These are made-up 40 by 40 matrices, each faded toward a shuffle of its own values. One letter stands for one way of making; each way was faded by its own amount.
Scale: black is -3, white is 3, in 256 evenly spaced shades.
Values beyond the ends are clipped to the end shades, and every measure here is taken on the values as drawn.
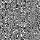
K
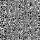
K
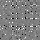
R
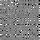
R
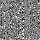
K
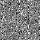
K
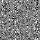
K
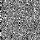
K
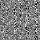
K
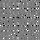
R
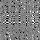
R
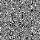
K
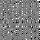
R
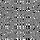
R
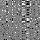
R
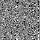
K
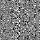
K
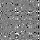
R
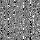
K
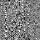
K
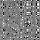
R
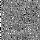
K
